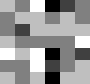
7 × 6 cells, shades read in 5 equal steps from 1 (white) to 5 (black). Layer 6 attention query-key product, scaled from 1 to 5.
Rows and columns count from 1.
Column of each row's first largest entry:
4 1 2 2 4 4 4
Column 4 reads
5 3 2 3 5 4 5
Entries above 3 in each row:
2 0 1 0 2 1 1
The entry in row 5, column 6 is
4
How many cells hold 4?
4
